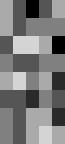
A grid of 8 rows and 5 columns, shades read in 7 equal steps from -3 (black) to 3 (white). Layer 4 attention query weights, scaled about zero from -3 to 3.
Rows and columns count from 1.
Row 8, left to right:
0 -1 1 2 1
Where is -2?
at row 5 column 5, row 6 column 3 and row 7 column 5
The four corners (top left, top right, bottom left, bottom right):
1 1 0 1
